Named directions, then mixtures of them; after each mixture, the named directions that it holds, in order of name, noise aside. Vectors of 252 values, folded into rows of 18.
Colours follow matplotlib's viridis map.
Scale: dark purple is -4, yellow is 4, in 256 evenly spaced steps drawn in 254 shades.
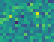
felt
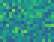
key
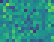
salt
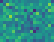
felt, salt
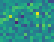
felt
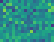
key, salt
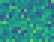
key, salt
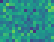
salt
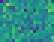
salt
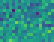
felt, key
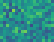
key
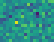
felt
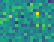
felt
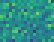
key, salt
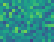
key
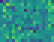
salt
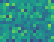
key, salt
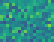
key, salt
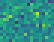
felt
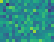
salt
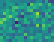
felt
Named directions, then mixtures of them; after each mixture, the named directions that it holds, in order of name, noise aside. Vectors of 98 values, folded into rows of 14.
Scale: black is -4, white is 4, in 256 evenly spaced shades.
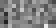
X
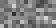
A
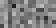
A, X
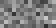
A, X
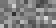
A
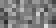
X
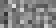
A, X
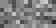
A, X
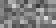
A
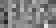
X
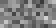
A, X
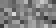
A, X
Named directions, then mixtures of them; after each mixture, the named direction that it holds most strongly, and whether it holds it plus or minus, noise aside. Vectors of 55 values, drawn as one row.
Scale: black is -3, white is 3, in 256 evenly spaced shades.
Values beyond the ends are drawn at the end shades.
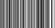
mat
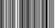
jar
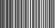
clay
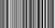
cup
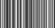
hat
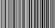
clay, minus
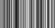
jar, minus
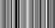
jar, minus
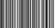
jar, plus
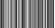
hat, minus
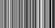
mat, minus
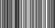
jar, minus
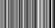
mat, minus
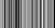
jar, minus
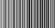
clay, minus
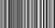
cup, minus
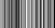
jar, minus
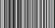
cup, minus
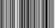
jar, plus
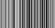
clay, minus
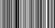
jar, minus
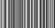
cup, minus
